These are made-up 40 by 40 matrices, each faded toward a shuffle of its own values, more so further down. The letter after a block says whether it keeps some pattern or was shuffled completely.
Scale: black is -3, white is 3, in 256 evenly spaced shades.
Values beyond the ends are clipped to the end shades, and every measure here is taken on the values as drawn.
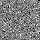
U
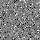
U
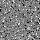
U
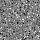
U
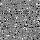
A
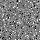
U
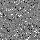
U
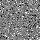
U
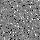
U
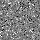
U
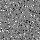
U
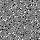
U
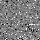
A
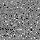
A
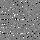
A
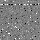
A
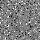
U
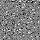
A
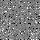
A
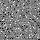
U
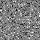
A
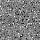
A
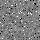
U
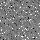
U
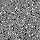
U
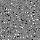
A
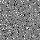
A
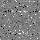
A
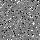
U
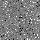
U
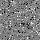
A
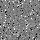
U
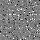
A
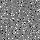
A
